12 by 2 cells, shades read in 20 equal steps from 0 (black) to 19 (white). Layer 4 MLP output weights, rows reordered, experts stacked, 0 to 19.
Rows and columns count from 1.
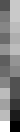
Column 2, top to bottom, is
15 15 14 13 14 11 10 6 6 4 2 0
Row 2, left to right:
9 15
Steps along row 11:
down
